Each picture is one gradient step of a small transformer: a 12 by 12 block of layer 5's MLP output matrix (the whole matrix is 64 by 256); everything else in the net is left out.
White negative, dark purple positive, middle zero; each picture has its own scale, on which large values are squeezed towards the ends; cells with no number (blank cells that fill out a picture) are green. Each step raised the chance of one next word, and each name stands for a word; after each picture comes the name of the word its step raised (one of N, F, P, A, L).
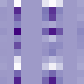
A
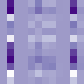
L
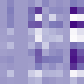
L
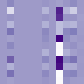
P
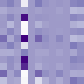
P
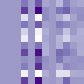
L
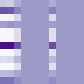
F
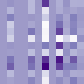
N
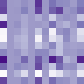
L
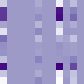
N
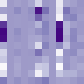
A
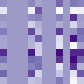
P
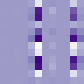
P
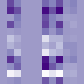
L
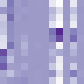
A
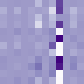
P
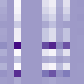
F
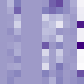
F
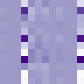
P
